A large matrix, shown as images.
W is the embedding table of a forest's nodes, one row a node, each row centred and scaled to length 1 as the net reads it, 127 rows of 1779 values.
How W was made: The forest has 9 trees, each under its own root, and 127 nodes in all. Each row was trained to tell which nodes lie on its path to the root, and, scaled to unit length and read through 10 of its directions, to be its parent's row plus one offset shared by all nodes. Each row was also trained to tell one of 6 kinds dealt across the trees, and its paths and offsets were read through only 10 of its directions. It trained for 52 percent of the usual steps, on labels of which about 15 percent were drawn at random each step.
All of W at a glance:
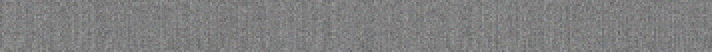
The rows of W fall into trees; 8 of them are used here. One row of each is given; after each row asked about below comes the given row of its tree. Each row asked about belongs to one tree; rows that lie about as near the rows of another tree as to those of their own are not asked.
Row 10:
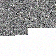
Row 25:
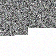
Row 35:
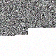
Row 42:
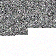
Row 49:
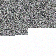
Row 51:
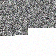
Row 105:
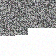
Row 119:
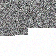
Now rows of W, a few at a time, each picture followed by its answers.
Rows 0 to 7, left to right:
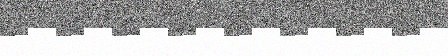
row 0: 49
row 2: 42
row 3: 51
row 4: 119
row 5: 49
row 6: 35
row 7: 35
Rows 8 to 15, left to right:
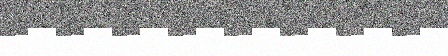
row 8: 35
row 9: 10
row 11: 35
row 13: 10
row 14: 49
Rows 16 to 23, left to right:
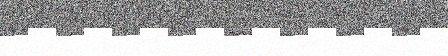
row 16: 51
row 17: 49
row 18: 25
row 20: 42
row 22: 25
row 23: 105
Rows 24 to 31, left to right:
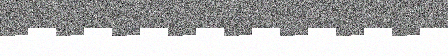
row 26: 119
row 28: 25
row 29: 51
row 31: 119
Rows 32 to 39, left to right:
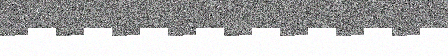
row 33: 42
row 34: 25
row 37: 25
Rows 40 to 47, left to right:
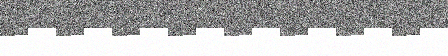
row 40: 51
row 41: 51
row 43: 51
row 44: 35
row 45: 105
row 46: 35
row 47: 51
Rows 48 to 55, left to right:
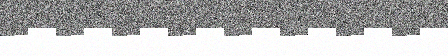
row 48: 25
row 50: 35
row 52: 49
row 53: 49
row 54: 119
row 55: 119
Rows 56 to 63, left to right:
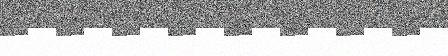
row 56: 51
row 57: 49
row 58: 25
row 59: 10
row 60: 10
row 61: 105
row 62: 51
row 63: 119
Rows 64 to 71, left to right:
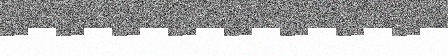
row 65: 51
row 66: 49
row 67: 51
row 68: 10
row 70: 49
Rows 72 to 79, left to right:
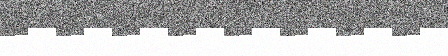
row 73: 105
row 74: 119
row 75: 35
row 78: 105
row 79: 51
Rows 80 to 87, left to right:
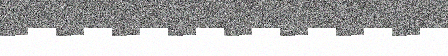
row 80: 49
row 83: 49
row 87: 25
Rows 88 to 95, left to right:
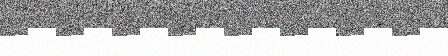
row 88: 42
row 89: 119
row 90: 35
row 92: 105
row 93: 51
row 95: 49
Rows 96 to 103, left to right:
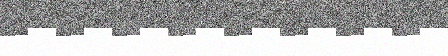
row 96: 42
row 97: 119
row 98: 49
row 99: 49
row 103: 49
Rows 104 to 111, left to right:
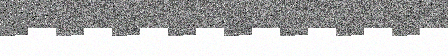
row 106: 119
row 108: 119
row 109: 42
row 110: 25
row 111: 119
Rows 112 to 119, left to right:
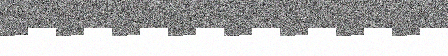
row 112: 51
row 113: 119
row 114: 35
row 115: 119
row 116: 119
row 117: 35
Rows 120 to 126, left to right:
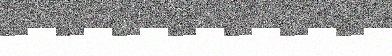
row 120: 10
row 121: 51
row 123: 119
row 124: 49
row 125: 51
